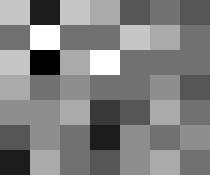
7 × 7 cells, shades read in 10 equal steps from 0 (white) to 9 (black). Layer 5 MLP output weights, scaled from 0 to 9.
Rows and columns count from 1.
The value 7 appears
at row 5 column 4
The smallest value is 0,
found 2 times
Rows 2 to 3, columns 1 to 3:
5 0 5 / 2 9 3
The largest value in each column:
8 9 5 8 6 5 6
